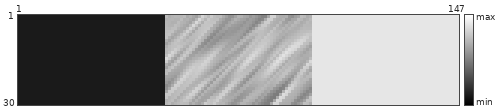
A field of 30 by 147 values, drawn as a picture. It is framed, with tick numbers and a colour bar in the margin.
It is made of 1 by 3 panels. Panel 1,1: very low, flat. Panel 1,2: high, slanting up to the right. Panel 1,3: very high, flat.
